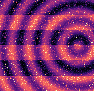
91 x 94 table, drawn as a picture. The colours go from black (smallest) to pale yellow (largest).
Rings spread out from the middle right. Overall the values sit about 40% of the way up the scale. Horizontal stripes repeat 3 times down the table.
